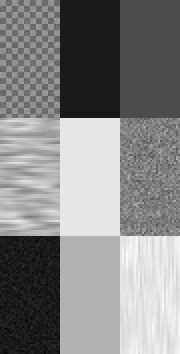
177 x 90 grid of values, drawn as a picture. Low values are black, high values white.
It is made of 3 by 3 panels. Panel 1,1: middling, checkered. Panel 1,2: very low, flat. Panel 1,3: low, flat. Panel 2,1: high, streaked across. Panel 2,2: very high, flat. Panel 2,3: middling, fine-grained. Panel 3,1: very low, fine-grained, faint in contrast. Panel 3,2: high, flat. Panel 3,3: very high, streaked downward, faint in contrast.
